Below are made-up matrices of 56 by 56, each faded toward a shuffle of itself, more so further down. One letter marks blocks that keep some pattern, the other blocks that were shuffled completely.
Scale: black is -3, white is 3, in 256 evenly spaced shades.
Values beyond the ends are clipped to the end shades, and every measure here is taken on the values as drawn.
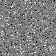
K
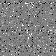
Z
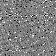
Z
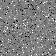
K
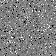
K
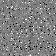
Z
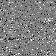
Z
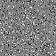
Z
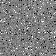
Z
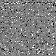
Z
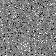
K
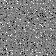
K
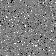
K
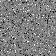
K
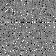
Z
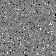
K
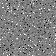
K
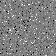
K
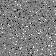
K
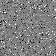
K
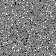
K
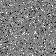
K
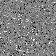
K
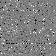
Z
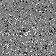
Z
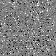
Z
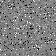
Z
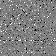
Z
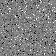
K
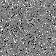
K
